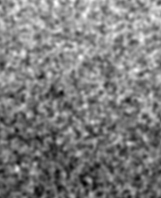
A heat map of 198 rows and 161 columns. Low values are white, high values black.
Average level on the scale: 50%. Lone odd cells: none. Slope: up to the bottom. Histogram: bell-shaped. Grain: blotchy.
